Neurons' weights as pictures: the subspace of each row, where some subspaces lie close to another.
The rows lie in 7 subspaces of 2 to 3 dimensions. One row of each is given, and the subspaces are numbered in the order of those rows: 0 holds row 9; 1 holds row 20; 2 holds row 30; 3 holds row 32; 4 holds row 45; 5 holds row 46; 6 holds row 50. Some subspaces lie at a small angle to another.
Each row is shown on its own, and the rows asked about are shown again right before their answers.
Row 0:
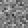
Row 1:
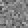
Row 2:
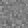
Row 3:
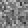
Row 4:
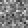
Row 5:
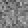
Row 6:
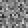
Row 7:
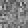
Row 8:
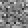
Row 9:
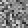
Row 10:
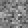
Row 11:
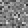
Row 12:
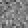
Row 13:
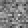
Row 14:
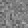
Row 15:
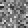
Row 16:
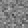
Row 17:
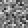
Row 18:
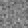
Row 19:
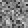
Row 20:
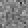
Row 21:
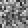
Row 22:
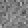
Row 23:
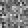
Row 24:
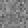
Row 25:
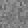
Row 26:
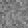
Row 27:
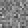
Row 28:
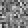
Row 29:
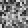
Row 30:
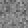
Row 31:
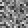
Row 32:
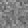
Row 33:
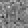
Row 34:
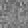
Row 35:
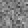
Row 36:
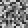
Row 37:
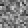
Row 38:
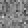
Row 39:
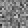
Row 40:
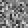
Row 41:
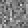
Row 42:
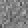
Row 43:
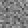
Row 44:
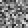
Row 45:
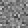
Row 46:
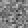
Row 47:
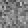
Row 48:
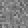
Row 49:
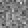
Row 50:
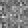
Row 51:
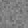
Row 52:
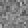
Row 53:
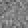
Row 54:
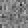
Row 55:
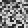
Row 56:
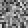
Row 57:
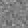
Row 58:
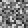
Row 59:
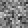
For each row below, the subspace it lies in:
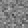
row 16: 2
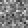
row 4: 2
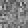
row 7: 3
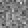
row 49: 1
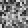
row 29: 0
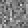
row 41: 1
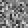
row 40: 0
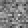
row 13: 5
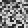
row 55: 5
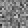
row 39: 4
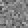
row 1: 4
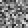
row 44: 2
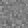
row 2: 6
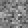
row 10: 5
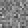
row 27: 4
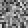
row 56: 6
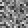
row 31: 1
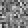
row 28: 6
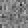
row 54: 0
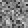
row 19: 5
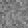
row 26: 0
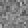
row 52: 1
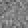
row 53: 4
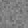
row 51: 5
